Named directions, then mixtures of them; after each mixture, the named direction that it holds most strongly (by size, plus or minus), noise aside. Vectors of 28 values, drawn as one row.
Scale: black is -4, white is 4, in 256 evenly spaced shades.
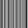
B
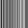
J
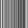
J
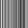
J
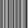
B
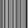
B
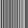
J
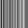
J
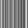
B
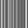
B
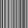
J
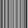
B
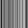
J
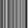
B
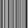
B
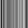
J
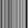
B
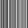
B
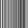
J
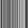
J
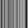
B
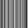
B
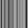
B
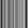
B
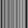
B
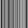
B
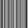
B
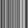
J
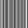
B
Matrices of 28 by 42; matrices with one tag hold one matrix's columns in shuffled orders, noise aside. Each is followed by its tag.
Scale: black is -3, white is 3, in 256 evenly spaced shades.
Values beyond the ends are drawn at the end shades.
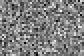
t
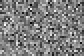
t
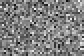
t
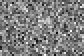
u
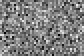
u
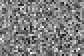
u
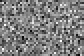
u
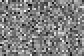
t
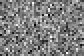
u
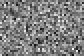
u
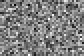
t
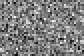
u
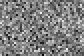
u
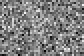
u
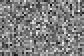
t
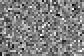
t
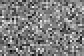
u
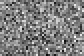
u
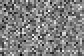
t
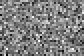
u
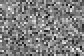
u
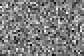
u
